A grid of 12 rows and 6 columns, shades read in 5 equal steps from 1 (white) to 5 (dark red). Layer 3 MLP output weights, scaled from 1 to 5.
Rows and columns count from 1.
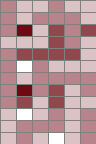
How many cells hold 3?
29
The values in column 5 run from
2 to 4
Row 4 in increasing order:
2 2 2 2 3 4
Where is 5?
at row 3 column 2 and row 8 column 2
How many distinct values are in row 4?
3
